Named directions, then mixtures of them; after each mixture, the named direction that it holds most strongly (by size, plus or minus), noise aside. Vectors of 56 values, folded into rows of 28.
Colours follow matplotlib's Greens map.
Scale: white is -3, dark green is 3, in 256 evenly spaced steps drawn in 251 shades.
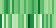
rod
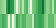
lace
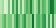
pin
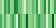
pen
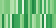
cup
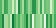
cup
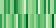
pen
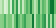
pin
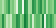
cup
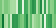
cup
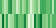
rod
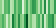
cup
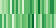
pin
